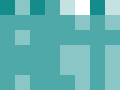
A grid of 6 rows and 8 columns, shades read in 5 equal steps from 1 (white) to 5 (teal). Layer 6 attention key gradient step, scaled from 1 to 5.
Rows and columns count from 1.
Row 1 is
5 3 5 4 2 1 5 2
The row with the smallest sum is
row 1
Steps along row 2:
same same same same down up down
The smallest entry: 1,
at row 1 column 6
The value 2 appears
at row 1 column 5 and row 1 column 8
